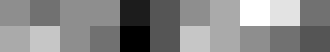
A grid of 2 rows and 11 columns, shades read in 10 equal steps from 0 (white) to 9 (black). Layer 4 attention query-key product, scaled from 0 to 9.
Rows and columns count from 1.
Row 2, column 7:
2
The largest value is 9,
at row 2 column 5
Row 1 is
4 5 4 4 8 6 4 3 0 1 5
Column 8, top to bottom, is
3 3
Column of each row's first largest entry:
5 5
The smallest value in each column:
3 2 4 4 8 6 2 3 0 1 5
